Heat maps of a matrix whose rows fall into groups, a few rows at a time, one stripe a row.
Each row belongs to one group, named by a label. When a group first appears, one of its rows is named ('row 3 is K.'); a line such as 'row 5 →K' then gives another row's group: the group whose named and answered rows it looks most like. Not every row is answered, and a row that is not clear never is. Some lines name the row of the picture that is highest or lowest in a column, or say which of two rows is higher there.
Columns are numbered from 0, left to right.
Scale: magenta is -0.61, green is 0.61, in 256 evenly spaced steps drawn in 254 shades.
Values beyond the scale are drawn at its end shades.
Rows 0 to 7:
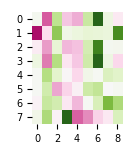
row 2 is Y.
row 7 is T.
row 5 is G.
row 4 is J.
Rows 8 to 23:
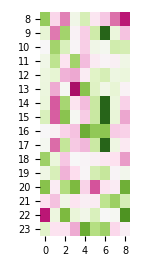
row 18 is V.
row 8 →V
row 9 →Y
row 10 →J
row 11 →T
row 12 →G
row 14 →Y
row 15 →Y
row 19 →G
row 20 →T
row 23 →G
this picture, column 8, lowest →8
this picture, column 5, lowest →20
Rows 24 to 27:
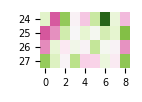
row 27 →T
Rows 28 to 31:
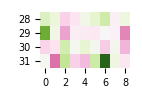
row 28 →G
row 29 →V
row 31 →Y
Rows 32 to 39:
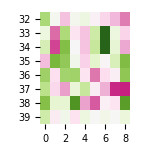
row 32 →V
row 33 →Y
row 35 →J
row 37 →V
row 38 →T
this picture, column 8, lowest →37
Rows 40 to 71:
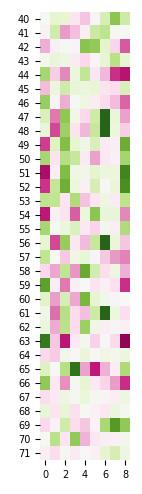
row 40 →J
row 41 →G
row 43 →J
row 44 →V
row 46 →V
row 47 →Y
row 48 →Y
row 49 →J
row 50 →T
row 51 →J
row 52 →J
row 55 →T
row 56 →Y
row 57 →V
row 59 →V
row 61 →Y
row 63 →V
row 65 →T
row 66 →V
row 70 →T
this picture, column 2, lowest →63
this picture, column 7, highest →69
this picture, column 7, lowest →44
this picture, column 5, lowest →65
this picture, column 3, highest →65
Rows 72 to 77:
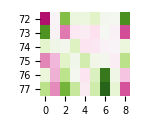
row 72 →J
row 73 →V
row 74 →T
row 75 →J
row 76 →Y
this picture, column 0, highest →73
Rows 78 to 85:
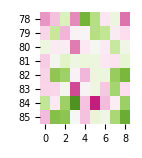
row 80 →G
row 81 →J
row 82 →J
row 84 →T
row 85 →J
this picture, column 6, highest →79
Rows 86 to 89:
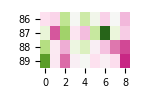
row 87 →Y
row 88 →V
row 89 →V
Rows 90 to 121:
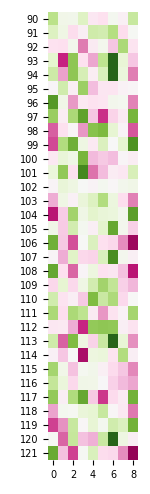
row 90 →T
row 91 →G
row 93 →Y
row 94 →Y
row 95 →T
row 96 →V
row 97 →T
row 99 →J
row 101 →T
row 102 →J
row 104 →J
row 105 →Y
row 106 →V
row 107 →Y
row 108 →V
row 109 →G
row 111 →T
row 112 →G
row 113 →Y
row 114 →G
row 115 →V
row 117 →T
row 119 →J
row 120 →Y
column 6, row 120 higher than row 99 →Yes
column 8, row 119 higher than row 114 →Yes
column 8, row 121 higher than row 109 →No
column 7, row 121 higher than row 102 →No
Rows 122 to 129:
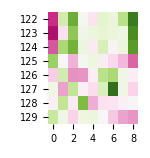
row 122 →J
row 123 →J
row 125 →V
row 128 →T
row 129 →V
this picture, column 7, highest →122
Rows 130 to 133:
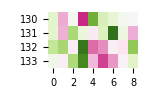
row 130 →G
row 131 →Y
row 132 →T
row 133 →T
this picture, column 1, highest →132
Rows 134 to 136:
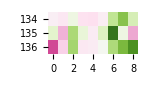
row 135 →Y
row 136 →J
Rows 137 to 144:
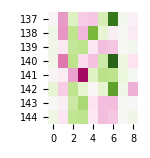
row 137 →Y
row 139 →T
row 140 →Y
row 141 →G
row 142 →Y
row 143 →T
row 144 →T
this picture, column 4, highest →138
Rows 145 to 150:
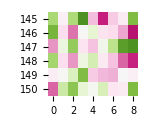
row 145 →T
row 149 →T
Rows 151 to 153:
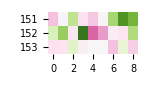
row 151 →J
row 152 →T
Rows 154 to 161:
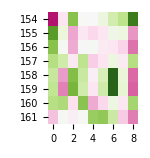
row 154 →J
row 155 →V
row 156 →V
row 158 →Y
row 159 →Y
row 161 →G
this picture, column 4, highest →161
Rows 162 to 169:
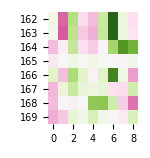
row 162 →Y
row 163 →Y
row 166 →Y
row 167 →J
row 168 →G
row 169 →J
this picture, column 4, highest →168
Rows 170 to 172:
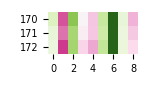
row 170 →Y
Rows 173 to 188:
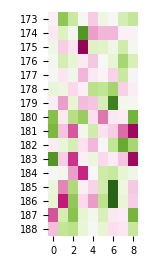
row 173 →J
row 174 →T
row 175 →G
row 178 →G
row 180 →T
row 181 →V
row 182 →J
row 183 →V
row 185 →Y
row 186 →Y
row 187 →J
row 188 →J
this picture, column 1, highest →173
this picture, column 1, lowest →186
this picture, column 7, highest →182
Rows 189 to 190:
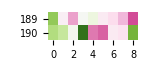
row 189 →V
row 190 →T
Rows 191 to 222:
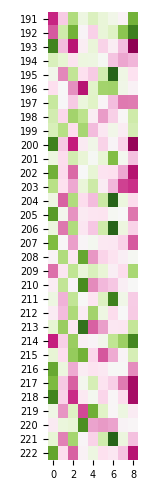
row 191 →J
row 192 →J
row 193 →V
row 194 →V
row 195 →Y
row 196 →G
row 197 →V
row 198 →T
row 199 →T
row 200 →V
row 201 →Y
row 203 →V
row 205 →V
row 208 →T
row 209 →J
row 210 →T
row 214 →J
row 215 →T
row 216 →V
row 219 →G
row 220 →T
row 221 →Y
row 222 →V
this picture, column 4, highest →219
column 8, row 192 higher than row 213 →Yes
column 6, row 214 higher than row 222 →Yes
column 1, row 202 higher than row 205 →No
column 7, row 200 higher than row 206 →No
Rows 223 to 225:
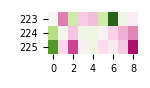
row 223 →Y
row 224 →V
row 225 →V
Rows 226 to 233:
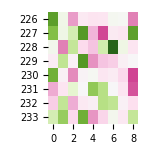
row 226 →V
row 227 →T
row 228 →Y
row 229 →T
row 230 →V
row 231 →G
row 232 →G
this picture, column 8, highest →227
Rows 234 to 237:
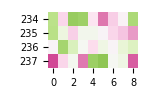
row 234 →T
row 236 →J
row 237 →G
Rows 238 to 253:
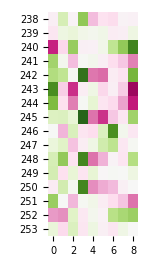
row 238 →T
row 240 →J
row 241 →V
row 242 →T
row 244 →V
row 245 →T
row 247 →G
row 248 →T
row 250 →T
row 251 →V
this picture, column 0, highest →243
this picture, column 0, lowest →240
